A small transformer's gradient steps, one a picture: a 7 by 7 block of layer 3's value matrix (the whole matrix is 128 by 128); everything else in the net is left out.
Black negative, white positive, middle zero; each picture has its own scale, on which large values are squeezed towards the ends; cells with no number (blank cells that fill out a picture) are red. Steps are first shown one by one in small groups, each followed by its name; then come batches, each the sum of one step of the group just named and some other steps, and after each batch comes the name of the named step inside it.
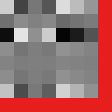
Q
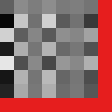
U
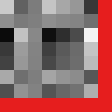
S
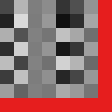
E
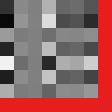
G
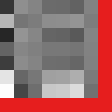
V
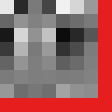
Q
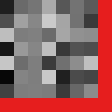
G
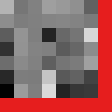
S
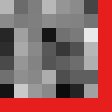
S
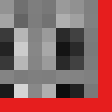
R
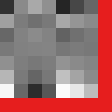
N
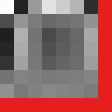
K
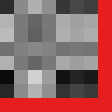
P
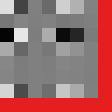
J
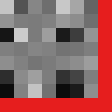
J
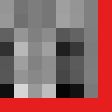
R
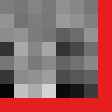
R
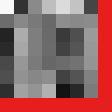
K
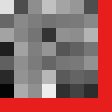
K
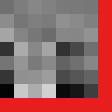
R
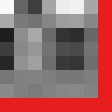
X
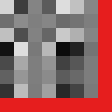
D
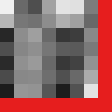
X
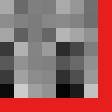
D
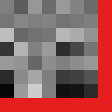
D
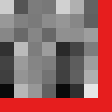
D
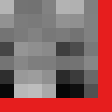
X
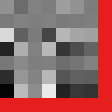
D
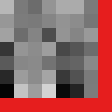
X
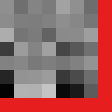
D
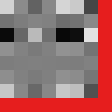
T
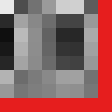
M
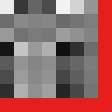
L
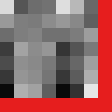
L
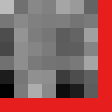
M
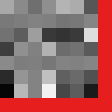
T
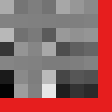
L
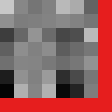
T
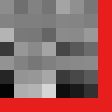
L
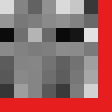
T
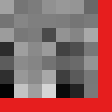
M
